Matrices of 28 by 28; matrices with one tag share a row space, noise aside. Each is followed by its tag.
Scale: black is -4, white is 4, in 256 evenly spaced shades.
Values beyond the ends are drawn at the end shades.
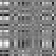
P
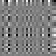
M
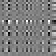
M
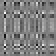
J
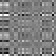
P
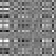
P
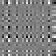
M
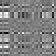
P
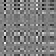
J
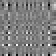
M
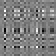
J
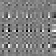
M
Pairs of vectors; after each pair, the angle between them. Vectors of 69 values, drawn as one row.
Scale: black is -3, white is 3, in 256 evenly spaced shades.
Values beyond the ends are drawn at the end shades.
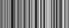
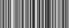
nearly opposite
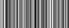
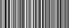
orthogonal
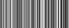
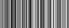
partly opposed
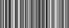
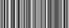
nearly opposite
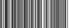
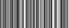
orthogonal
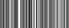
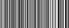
partly opposed
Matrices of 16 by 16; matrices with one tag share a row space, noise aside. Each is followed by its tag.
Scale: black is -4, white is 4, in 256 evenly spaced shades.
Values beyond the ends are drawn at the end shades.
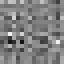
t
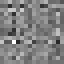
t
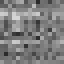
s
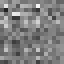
s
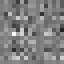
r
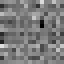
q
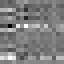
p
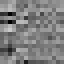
p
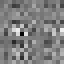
r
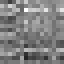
p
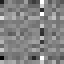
q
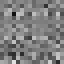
t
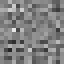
t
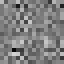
r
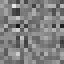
r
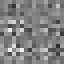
t
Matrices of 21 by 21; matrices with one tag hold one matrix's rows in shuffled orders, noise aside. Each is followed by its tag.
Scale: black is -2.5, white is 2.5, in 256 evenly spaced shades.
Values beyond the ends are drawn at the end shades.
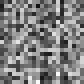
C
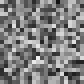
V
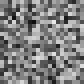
V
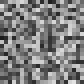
V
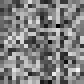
C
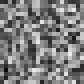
V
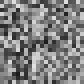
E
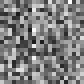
E
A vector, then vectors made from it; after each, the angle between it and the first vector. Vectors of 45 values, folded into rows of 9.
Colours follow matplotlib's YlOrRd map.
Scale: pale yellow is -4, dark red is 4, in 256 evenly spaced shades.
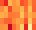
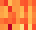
nearly parallel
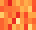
partly aligned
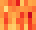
partly opposed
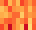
nearly parallel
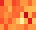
orthogonal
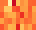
orthogonal
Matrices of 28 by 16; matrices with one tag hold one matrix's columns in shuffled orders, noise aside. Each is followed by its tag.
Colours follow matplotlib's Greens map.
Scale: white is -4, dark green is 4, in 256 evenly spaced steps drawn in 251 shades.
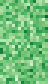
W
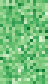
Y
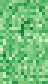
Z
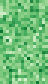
Y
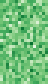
W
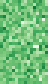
W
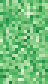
Y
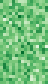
W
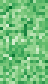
Z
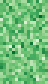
W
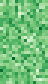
Y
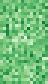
Z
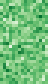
W
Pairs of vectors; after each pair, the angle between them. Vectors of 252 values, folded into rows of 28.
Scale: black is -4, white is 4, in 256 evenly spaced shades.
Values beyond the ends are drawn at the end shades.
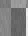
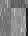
nearly opposite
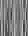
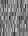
orthogonal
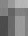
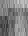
nearly parallel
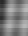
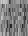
partly opposed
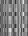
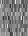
partly opposed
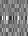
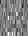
orthogonal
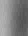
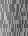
partly aligned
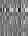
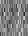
partly opposed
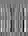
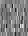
partly opposed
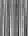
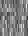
partly aligned
